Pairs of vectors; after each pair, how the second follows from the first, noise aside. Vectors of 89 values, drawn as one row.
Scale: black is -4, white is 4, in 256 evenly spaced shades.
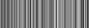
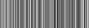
negated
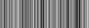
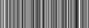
sign-scrambled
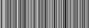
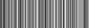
sign-scrambled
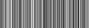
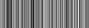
negated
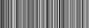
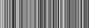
negated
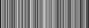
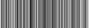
negated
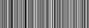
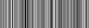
sign-scrambled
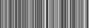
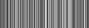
sign-scrambled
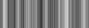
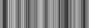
negated
